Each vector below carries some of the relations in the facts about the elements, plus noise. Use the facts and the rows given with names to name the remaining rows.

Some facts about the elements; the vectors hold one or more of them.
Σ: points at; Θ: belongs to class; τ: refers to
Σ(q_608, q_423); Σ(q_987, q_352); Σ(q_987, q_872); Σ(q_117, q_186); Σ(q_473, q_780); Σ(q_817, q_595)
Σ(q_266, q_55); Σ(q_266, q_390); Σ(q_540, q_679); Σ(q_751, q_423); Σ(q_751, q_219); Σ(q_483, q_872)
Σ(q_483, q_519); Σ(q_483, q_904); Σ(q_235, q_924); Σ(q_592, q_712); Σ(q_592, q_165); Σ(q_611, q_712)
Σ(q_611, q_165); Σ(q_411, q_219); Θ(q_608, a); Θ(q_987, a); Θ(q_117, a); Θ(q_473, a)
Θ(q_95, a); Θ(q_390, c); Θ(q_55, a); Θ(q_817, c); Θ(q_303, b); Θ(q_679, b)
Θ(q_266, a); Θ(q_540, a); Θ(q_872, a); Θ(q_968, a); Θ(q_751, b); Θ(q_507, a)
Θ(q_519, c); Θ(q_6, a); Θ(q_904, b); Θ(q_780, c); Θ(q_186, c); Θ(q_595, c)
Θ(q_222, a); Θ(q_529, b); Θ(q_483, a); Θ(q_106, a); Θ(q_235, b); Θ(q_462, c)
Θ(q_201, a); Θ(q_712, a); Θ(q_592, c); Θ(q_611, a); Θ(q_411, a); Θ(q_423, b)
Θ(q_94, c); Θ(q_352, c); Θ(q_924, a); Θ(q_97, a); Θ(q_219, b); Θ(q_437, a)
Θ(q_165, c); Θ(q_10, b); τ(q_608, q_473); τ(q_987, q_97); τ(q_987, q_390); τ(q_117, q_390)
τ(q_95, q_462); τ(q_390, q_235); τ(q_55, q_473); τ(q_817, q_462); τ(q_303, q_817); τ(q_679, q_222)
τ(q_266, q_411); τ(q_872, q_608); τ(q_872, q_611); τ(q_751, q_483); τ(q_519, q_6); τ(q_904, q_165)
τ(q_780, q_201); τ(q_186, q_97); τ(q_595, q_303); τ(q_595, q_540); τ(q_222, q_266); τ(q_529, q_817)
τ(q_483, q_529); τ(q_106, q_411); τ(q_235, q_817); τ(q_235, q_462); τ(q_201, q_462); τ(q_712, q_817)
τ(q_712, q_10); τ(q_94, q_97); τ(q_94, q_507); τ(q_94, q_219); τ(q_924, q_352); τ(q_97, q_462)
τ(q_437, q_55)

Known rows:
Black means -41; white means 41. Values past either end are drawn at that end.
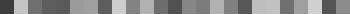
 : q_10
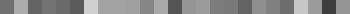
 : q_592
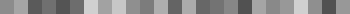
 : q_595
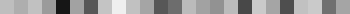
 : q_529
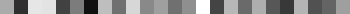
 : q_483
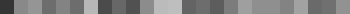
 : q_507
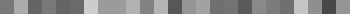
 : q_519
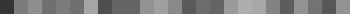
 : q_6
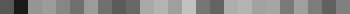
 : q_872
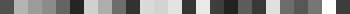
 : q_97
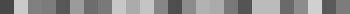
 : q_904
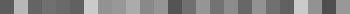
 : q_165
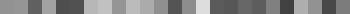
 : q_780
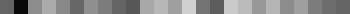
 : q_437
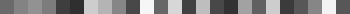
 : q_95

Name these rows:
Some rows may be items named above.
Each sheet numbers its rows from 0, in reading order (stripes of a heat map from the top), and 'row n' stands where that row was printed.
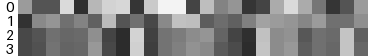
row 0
q_390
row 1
q_507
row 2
q_411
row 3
q_411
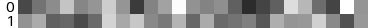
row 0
q_987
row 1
q_595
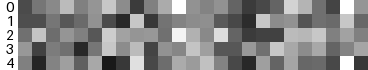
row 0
q_987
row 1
q_411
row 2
q_186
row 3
q_712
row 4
q_222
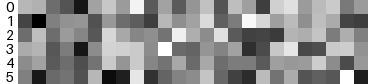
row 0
q_303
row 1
q_473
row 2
q_186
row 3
q_235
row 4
q_595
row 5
q_266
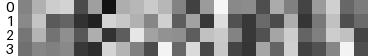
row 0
q_751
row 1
q_462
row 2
q_679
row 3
q_95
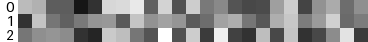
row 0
q_817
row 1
q_219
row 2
q_201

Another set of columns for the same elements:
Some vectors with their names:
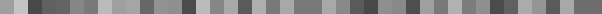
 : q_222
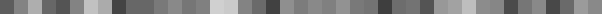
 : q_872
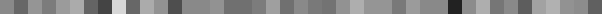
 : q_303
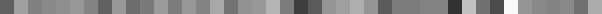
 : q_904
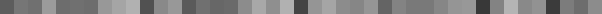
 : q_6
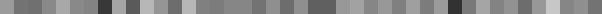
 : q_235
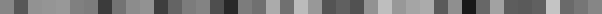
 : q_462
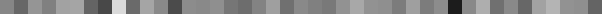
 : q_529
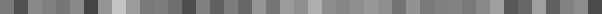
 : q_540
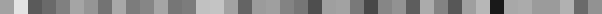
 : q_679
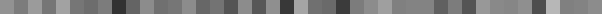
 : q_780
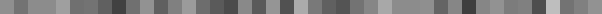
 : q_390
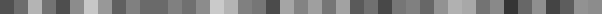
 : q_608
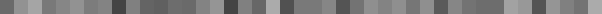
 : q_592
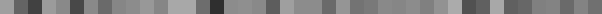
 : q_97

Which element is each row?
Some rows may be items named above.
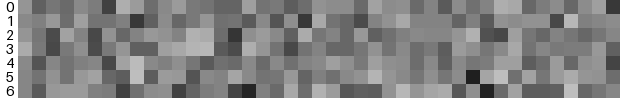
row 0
q_712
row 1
q_780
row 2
q_507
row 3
q_987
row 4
q_483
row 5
q_751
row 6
q_462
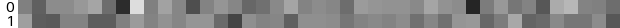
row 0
q_10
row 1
q_201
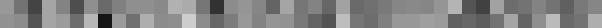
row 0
q_507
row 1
q_219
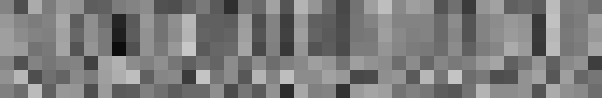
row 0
q_817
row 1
q_186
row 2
q_186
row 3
q_94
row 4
q_483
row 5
q_411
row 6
q_595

